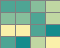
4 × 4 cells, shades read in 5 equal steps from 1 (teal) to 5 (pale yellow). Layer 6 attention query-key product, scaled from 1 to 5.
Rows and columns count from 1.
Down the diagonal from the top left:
2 3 2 5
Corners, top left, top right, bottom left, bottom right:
2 4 2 5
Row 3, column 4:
1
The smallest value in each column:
2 1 2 1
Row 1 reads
2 2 3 4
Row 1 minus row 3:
-3 -3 1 3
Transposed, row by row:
2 3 5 2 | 2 3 5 1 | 3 2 2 4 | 4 4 1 5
